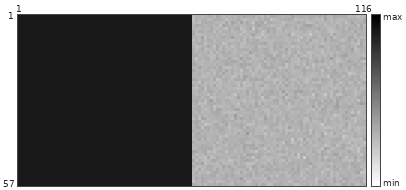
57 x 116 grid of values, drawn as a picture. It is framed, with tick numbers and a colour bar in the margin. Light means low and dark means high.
It is made of 1 by 2 panels. Panel 1,1: very high, flat. Panel 1,2: low, fine-grained, faint in contrast.
